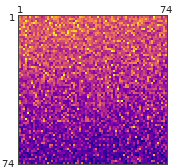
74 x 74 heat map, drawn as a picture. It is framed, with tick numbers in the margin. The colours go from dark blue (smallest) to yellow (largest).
Stripes: none. Average level on the scale: 40%. Grain: fine. Odd rows or columns: none. Slope: up to the top.
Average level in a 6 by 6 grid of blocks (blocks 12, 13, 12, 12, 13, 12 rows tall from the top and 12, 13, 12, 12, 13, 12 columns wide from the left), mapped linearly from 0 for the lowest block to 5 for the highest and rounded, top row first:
5 5 5 5 4 4 / 4 4 4 4 4 4 / 3 3 3 3 3 3 / 2 2 2 2 2 2 / 1 1 1 1 1 1 / 0 0 0 0 0 0
